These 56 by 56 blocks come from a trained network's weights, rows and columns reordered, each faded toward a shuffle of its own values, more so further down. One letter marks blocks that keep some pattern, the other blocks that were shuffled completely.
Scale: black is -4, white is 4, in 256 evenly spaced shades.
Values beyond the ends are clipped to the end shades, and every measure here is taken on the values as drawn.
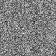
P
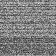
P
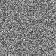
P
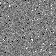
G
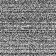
P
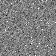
G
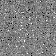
P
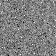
G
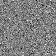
G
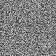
P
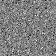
G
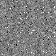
P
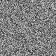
G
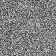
G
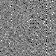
P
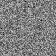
P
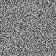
P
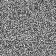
G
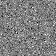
G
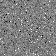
G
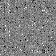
P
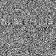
P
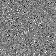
G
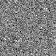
P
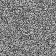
G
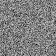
G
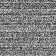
P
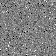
G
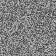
G
